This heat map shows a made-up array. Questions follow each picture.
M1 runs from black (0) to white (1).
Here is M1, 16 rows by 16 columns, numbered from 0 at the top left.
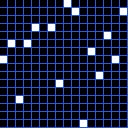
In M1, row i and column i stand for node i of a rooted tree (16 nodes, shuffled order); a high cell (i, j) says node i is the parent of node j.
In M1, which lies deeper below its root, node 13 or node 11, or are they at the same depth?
the same depth
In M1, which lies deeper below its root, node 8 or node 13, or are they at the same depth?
node 8
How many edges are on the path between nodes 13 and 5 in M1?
3
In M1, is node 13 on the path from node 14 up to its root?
no
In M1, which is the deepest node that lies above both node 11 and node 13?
3
